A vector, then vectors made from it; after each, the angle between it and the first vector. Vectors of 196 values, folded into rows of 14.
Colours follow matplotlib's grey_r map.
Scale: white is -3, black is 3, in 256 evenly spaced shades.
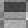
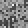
orthogonal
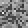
orthogonal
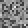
orthogonal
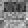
nearly parallel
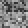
partly aligned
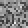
orthogonal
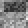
nearly parallel
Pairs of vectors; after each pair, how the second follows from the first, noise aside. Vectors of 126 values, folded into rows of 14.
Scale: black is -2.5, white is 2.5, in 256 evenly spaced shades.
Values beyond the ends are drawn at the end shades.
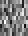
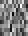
wrapped around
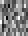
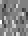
partly zeroed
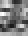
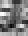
copied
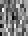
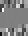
partly zeroed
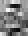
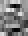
copied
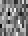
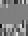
partly zeroed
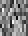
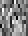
copied
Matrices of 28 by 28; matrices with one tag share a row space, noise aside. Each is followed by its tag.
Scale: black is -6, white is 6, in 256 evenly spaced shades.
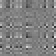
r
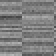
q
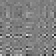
r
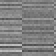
q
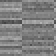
q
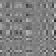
r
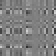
r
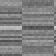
q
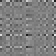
r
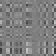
r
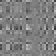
r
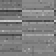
q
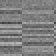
q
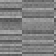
q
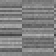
q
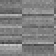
q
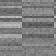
q
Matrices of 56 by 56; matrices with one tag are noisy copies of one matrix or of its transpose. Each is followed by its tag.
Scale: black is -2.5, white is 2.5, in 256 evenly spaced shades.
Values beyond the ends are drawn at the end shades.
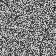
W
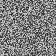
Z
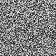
Z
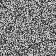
W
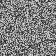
W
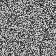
W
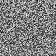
Z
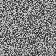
Z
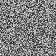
Z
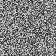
Z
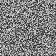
Z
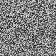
Z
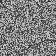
W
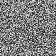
Z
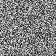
Z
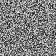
Z
